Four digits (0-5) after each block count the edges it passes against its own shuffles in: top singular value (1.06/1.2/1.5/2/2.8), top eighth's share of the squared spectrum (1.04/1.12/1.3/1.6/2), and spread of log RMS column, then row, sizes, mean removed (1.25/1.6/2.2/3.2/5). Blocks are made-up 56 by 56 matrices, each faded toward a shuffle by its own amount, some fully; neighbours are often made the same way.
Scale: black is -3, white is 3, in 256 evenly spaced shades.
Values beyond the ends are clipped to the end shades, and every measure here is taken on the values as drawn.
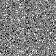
3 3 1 1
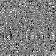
3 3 1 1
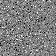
0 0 0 0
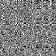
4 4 2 2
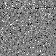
2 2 0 1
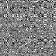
4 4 2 2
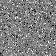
0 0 0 0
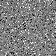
0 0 0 0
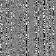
2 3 4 0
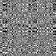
4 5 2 3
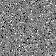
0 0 0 0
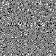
3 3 1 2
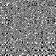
4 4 2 2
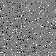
3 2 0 1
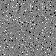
3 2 1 0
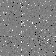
3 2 0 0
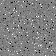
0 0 0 0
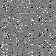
3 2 1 0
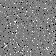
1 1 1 0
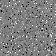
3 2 0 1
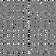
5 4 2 2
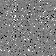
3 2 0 0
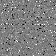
3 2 0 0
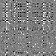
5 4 3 3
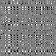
5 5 3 3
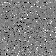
3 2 1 1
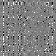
4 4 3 2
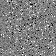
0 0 0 0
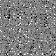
3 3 2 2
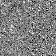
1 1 1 0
